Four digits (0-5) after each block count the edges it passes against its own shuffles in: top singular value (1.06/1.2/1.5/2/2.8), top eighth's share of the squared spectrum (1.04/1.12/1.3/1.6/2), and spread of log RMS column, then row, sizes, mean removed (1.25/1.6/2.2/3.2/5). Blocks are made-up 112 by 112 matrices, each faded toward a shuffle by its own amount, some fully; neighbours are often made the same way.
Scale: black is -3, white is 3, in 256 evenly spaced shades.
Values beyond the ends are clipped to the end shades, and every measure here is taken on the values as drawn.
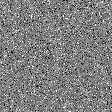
0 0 0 0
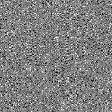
4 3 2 2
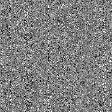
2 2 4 0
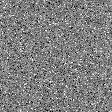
0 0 0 0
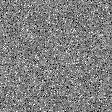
0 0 0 0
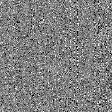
1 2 3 0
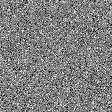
0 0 0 0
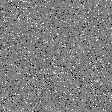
2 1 0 0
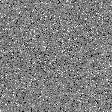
0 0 0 0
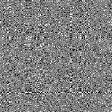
4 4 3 3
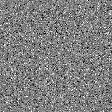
3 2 0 1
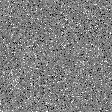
0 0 0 0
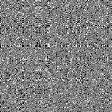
4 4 2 3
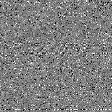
4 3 1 2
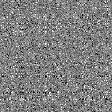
4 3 2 2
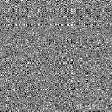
4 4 2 3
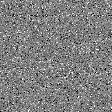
3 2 0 1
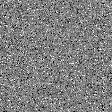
0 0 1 0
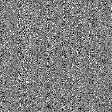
1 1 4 0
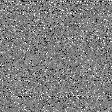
1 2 0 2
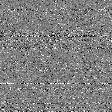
2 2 0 3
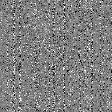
2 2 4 0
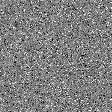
2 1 0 0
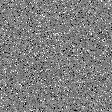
2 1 0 0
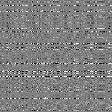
5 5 2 4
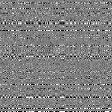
5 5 2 4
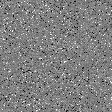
1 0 0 0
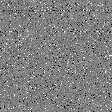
2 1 0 1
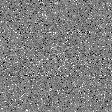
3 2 0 1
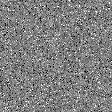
1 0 0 0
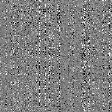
2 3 4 3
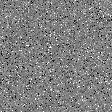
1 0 0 0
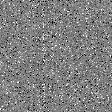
1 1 1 1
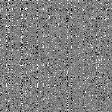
2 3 4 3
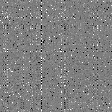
4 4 2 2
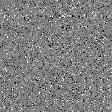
3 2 1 1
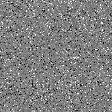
3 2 0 1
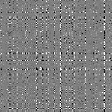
5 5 4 3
